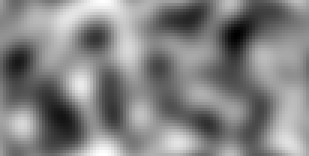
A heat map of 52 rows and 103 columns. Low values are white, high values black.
Mirror symmetry: none. Average level on the scale: 50%. Ninth with the highest average: top right. Histogram: bell-shaped.
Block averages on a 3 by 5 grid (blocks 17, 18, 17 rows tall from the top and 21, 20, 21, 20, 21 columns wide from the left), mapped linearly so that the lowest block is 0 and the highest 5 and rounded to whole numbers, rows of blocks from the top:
10254
52331
33131
